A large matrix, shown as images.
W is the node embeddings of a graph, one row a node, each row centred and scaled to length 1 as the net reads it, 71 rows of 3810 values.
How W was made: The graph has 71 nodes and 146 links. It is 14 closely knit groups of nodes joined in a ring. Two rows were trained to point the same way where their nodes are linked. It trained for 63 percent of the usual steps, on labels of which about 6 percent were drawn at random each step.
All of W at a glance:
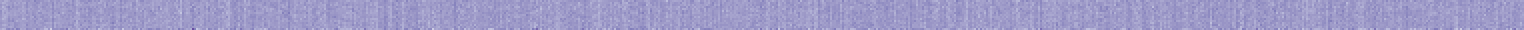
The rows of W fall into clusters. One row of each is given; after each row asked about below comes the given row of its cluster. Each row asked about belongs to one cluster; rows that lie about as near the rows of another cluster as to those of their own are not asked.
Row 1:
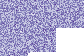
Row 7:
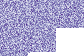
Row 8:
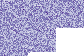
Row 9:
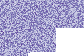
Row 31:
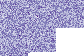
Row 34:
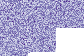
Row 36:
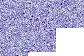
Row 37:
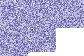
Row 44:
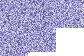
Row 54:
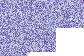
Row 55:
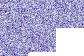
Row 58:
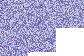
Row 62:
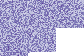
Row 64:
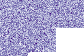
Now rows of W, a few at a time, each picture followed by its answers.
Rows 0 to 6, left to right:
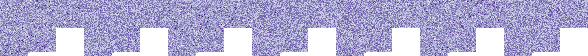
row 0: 64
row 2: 58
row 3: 31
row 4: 31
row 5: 37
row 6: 62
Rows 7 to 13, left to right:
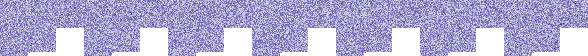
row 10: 9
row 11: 7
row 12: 7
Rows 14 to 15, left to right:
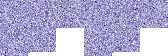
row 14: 36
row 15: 44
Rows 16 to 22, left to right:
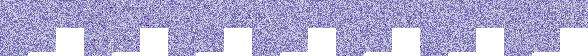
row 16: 8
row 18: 54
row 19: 8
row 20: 1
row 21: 62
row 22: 1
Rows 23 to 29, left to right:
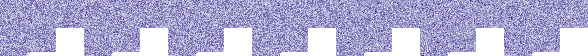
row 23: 54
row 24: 37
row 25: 37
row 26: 9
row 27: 62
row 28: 58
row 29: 37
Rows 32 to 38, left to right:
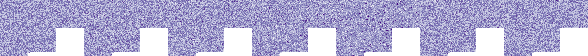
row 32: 58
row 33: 58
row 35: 64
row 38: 31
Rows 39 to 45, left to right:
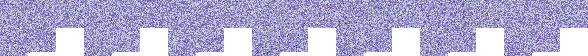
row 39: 54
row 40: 8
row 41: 58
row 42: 64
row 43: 64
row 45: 62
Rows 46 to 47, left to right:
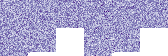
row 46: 8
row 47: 34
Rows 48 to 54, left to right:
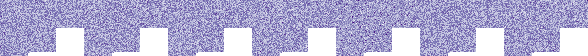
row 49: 9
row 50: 1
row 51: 7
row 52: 54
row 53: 9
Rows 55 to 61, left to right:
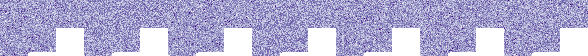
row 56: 34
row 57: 44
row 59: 64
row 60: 44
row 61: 37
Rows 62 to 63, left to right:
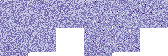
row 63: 62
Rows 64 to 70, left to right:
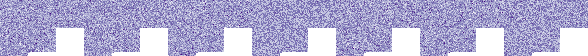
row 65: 34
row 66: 34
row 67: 9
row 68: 55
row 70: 8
